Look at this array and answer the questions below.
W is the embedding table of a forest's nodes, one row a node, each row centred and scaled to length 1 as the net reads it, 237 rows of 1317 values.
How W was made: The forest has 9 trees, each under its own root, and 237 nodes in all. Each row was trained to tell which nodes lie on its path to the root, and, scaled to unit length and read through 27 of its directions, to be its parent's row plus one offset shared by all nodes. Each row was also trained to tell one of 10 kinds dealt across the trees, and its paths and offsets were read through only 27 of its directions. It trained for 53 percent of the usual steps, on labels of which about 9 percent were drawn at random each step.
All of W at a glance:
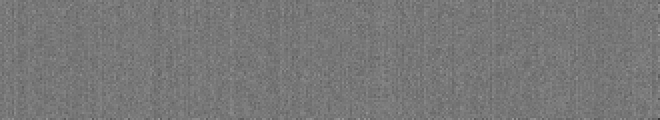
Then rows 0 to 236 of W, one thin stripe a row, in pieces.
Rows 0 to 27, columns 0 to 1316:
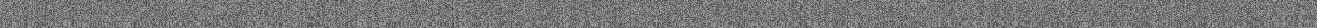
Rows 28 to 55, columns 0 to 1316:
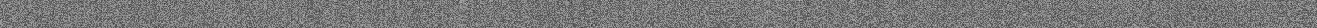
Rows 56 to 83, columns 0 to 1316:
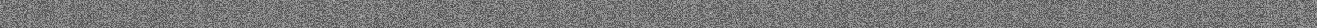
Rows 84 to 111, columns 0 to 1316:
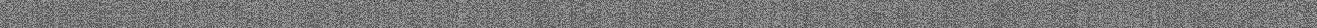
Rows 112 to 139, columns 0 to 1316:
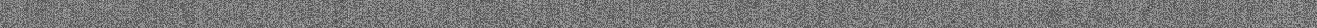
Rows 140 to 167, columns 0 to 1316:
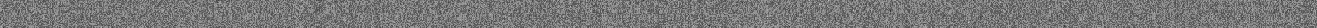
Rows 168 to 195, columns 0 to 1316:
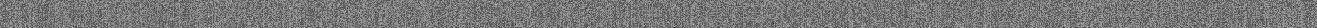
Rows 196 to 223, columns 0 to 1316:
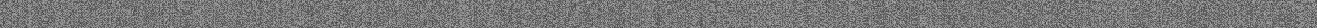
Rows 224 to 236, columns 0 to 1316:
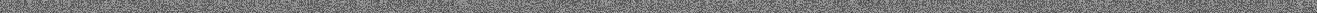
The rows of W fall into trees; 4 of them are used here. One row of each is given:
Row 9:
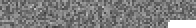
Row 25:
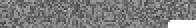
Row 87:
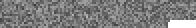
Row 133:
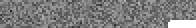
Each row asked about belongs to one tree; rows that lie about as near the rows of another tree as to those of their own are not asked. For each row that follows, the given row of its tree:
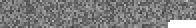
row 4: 25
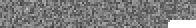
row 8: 133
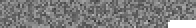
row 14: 87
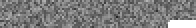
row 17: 133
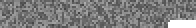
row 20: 87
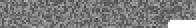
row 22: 87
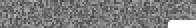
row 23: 133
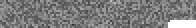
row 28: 25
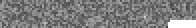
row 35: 87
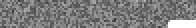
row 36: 25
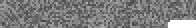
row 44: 25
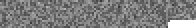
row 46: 87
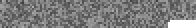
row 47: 87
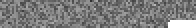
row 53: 87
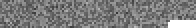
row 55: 25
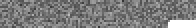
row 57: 25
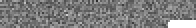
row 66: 25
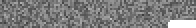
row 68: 25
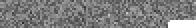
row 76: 87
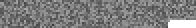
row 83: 87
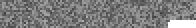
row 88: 87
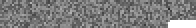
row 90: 25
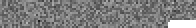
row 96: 133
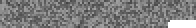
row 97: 133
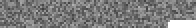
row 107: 9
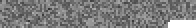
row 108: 87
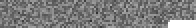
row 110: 87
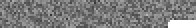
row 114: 133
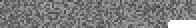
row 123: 87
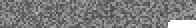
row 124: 133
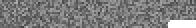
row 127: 25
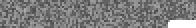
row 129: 25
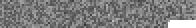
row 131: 87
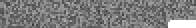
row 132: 87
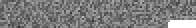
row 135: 9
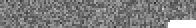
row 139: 25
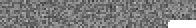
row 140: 25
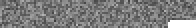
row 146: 9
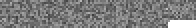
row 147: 25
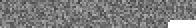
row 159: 87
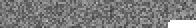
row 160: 133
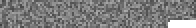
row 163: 25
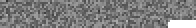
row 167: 9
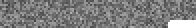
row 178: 25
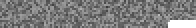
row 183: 133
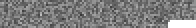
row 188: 87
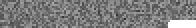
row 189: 9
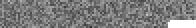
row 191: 87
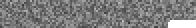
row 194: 133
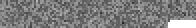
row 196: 9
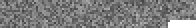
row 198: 87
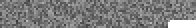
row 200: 133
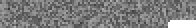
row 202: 133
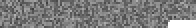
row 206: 133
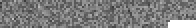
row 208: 25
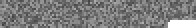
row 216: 25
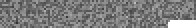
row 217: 25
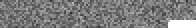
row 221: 87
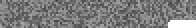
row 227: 133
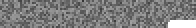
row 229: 25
